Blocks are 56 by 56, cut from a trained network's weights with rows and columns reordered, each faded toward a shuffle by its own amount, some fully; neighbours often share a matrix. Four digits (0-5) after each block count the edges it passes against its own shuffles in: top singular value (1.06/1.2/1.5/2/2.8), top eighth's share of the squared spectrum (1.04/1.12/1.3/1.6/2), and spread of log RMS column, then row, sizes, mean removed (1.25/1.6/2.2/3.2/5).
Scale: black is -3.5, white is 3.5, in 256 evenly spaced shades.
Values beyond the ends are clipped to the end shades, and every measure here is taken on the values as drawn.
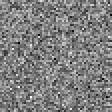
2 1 0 0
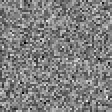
0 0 0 0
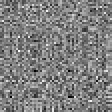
4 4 1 2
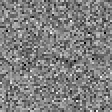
2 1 0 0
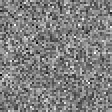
0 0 0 0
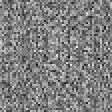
3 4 0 1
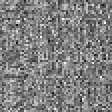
3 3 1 1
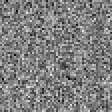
3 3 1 1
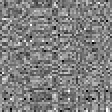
4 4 1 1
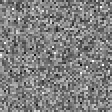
0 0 0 0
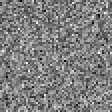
0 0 0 0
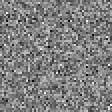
1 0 0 0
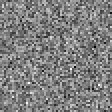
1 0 0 0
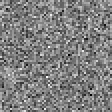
2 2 0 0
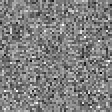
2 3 0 1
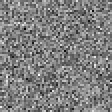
0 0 0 0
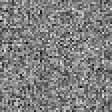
3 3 0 0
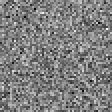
0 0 0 0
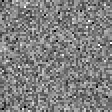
0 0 0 0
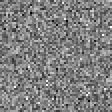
1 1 0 0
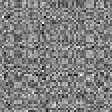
4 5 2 2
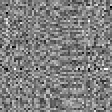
4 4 2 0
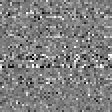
3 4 0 3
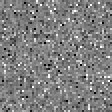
1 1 0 0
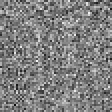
3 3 0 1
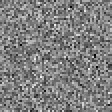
1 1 0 0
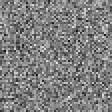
3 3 0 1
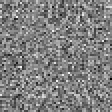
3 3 0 1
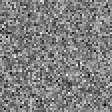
1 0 0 0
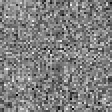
3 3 0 1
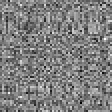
4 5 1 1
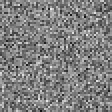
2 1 0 0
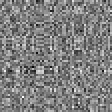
4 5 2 2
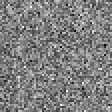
1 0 0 0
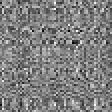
4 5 1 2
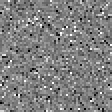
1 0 0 0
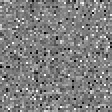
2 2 0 1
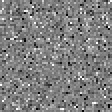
2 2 0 1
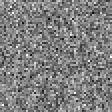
2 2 0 0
